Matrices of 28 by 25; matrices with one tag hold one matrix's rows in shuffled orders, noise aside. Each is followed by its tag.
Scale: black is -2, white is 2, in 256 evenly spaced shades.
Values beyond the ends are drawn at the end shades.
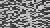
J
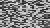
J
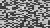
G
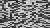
J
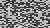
G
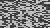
J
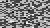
G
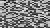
G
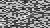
G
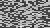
J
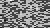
J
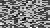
J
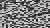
G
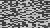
J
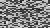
G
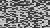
G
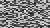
G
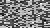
J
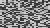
G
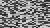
J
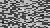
J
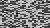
J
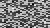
G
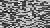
J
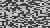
G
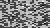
J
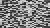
J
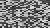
G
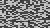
G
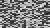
J
